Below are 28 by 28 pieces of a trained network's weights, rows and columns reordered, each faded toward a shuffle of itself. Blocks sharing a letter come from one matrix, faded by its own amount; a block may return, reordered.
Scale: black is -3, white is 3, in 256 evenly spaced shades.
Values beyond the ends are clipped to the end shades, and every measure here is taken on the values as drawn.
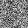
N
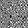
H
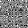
H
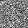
N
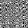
H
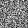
N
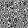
H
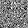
N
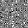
H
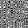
H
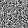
N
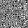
H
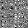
H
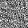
N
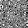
H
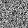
N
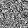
N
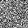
N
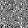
H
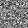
N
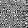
H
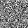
N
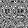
H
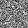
N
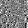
H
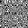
H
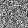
N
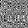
H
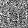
N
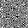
H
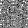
H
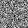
N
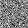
N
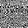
H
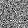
N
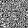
N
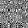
H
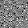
H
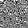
H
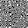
H
